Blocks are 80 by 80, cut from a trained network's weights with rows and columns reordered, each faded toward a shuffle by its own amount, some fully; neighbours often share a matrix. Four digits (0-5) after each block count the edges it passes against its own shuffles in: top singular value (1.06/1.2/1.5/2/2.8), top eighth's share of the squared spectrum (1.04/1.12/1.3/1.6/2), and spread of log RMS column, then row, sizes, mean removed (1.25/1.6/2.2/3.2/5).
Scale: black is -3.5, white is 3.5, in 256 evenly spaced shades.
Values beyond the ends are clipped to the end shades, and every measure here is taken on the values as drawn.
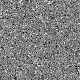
0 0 0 0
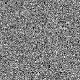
2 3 1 1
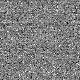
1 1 1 0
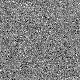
0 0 0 0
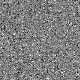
0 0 0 0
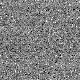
1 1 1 0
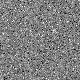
0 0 0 0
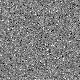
0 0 0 0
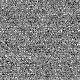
2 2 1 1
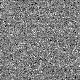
1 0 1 0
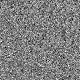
0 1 0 0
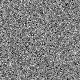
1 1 0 0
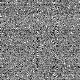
2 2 2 0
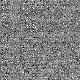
2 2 2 0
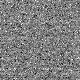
1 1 0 0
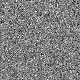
1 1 0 0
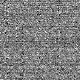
3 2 2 0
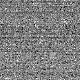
3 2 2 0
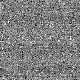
2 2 1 0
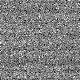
2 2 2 0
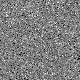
0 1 0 0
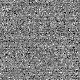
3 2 2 0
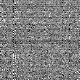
3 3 3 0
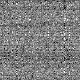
3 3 3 1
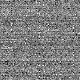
3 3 2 1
